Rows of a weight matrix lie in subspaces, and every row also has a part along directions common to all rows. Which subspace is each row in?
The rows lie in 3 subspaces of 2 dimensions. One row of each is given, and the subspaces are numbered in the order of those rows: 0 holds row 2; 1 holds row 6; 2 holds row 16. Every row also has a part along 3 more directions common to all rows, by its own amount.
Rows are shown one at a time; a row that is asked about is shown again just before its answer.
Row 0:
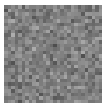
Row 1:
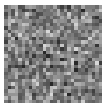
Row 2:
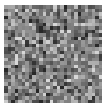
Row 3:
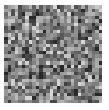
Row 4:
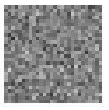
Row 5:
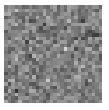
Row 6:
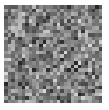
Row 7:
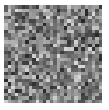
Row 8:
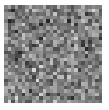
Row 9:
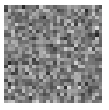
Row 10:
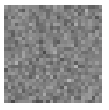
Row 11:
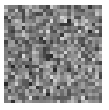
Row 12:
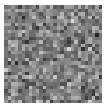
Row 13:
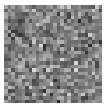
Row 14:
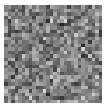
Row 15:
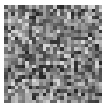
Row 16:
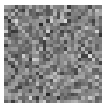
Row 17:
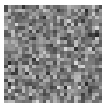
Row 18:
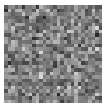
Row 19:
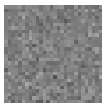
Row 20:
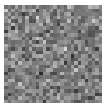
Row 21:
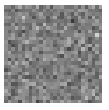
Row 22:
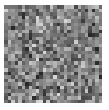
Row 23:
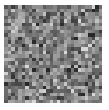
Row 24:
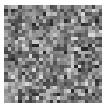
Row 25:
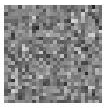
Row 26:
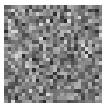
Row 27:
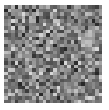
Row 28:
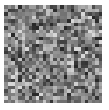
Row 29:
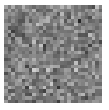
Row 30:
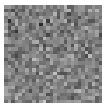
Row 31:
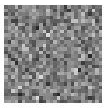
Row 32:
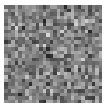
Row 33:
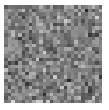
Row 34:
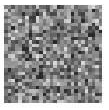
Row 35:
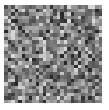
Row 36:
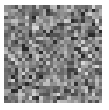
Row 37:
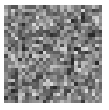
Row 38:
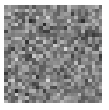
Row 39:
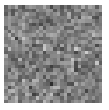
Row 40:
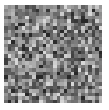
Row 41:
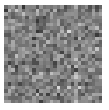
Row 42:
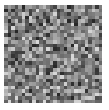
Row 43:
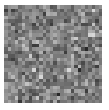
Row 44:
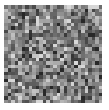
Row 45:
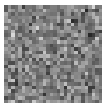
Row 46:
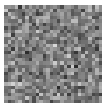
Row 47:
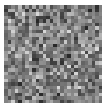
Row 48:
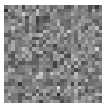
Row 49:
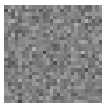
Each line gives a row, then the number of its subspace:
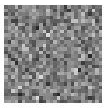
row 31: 2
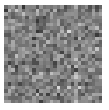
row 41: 0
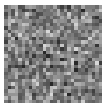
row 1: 1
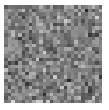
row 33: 0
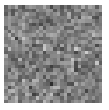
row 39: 1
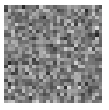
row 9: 0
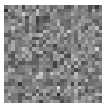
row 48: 0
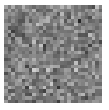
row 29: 1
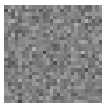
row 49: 1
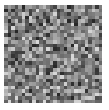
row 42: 2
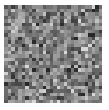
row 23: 1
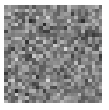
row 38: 0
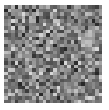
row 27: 2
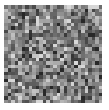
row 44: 0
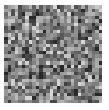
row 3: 1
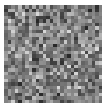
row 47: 2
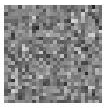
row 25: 2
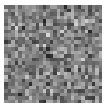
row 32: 2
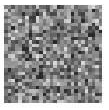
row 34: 1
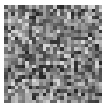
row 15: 1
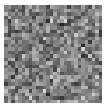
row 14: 2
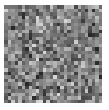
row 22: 0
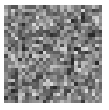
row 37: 1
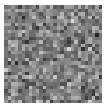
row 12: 0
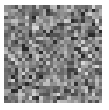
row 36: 2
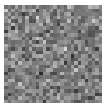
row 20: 2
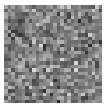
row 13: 1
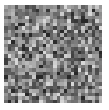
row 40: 2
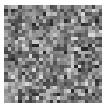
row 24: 1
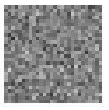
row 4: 1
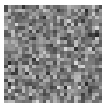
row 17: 0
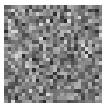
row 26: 2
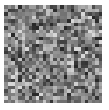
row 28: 1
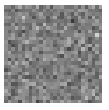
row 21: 0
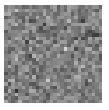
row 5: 0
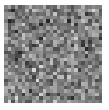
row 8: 2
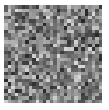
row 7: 0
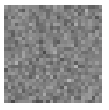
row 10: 0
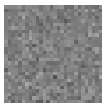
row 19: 0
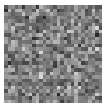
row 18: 0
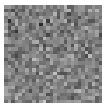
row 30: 2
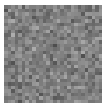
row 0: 1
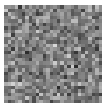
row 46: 1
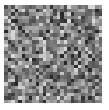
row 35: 2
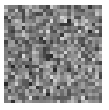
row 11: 2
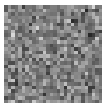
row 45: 0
